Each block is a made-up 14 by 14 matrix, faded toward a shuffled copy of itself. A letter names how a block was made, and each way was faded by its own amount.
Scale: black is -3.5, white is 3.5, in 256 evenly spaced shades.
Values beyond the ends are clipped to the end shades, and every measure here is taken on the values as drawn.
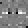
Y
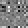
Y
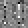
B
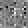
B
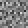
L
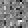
B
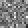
L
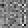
L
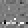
Y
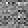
L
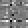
Y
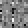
B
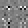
Y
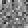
L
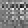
Y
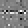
Y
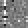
B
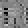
Y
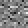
L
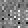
B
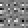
Y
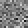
L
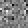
B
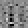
Y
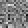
L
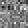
L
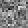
L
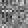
L
